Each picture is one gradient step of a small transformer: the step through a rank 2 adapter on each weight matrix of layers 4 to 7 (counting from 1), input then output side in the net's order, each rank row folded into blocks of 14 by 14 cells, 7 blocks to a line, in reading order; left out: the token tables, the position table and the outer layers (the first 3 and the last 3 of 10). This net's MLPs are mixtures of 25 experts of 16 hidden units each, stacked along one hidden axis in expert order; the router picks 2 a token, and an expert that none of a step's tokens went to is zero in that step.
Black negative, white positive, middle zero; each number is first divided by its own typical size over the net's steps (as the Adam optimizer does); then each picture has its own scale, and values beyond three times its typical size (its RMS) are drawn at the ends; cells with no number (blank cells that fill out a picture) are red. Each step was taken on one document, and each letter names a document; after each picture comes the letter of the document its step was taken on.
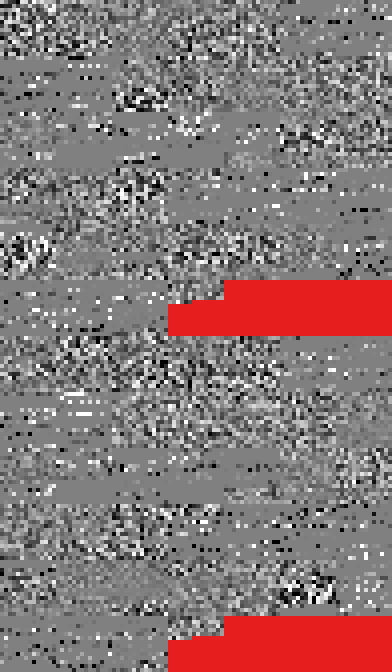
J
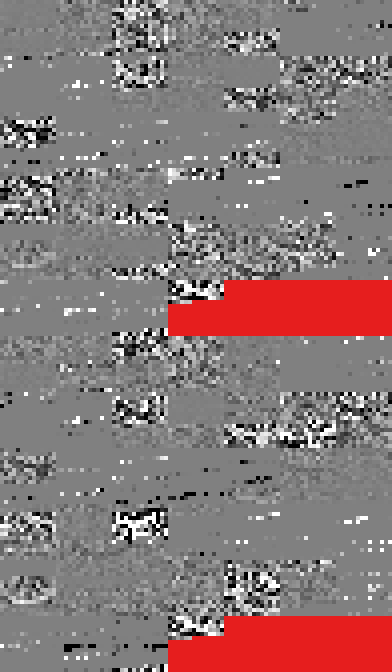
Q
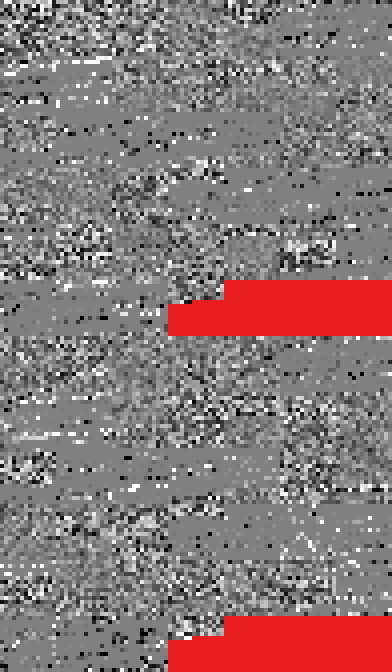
Q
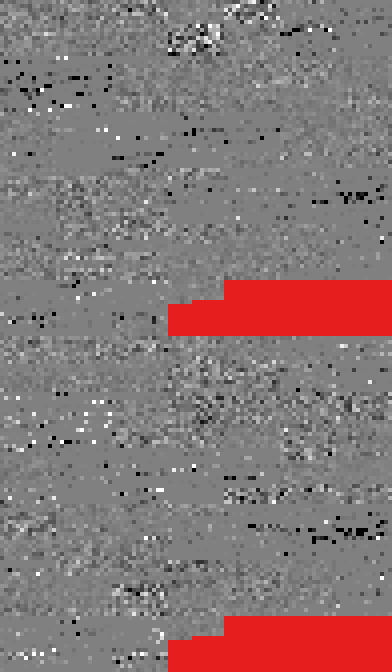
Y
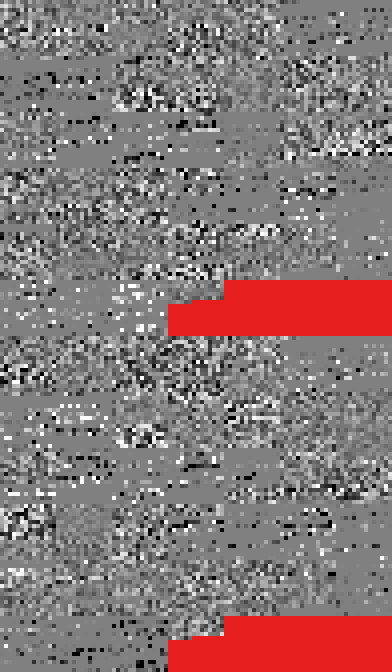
J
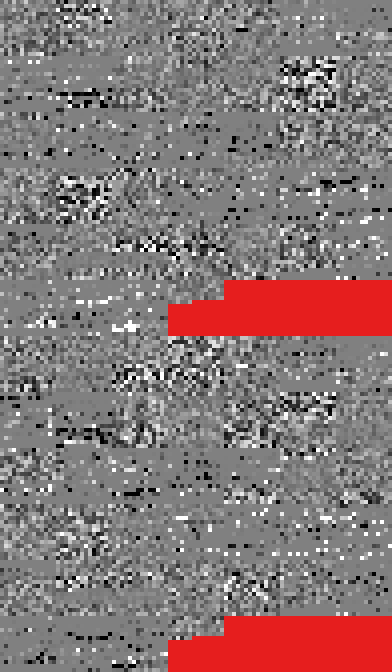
J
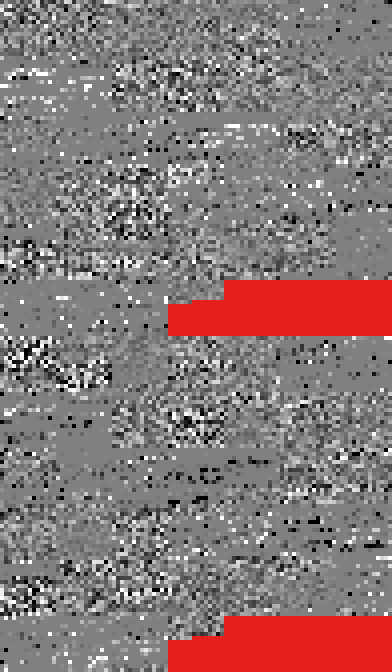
Q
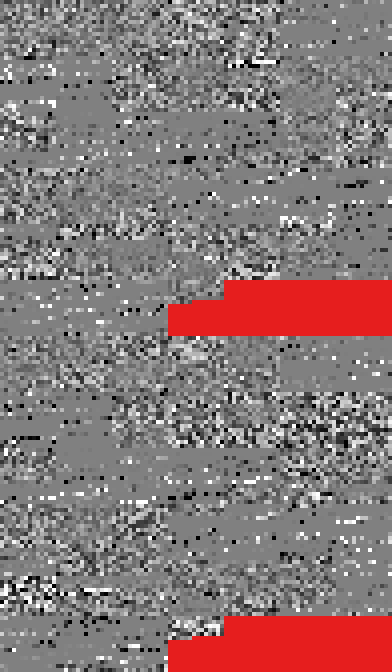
Q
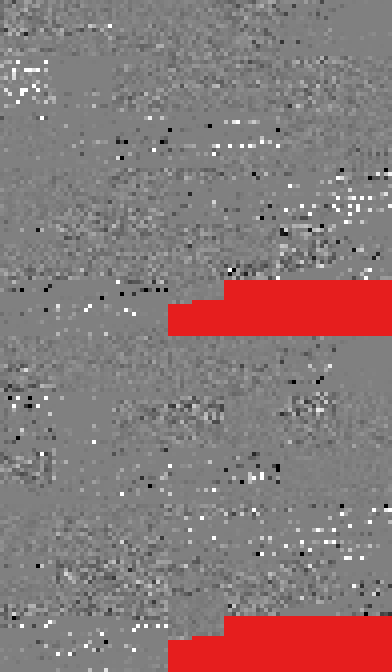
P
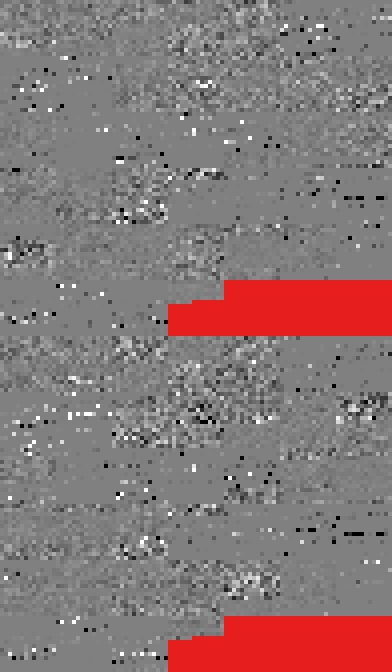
Y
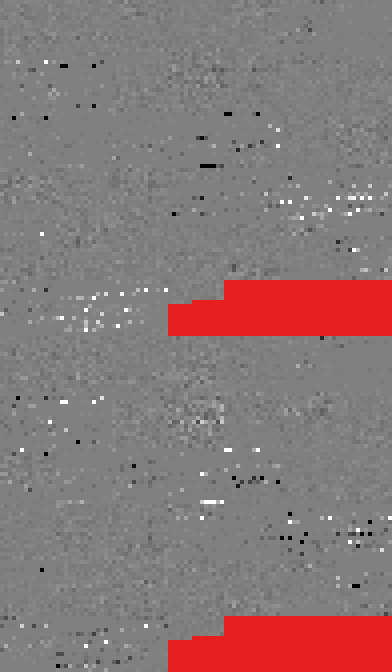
P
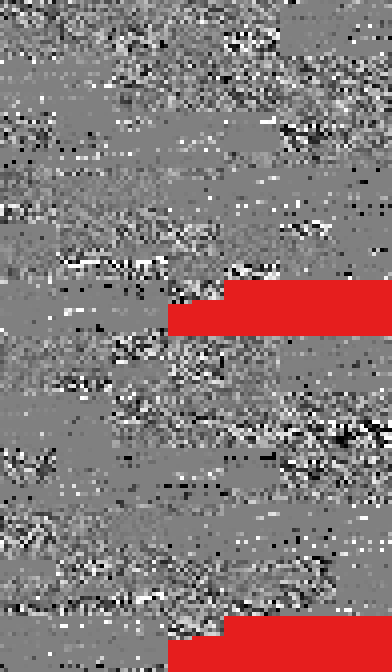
Q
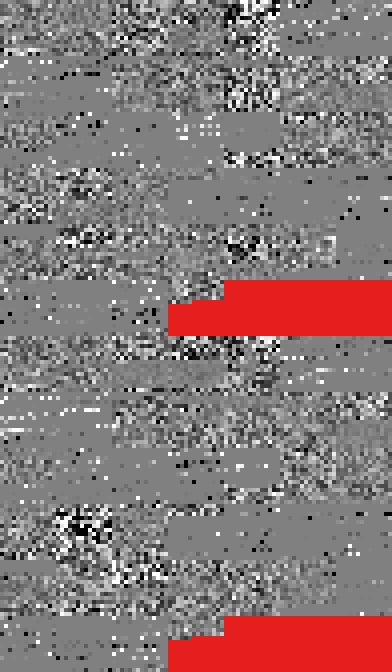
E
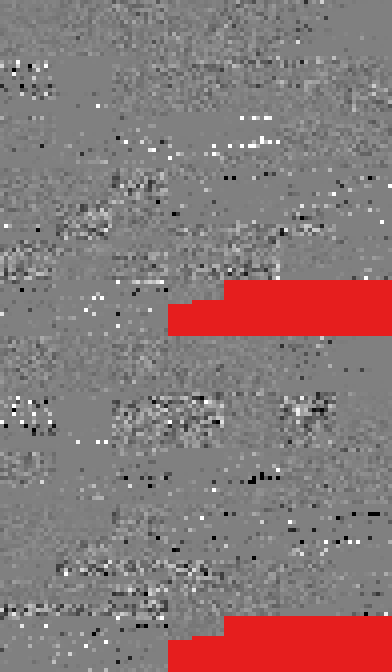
P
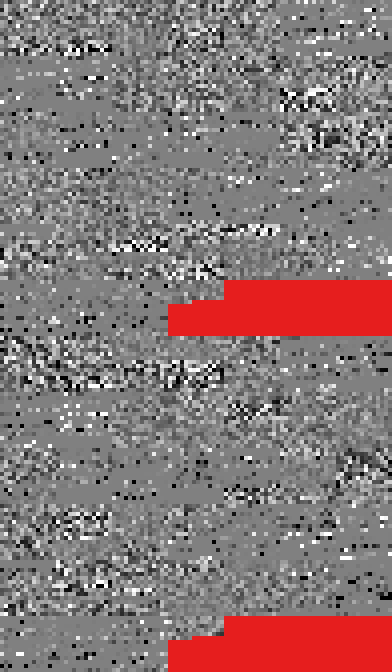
J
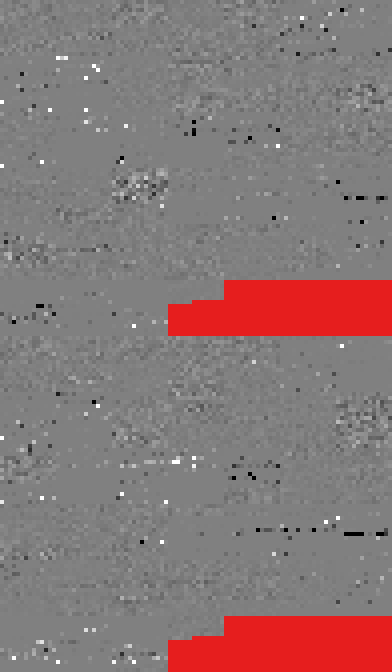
Y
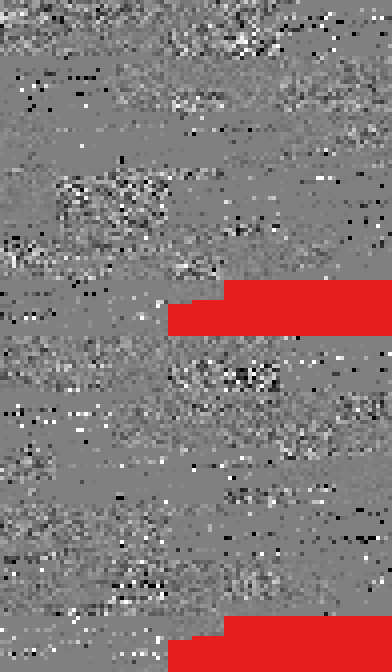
Y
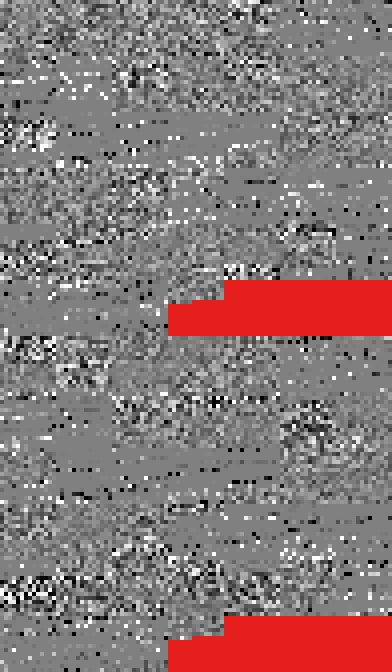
Q
